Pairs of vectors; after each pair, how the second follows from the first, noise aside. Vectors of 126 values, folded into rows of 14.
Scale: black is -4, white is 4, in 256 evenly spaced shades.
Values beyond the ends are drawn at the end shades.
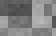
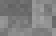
shrunk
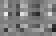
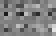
sign-scrambled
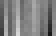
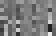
sign-scrambled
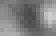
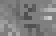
partly zeroed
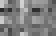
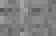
shrunk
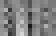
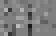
partly zeroed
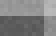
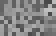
sign-scrambled
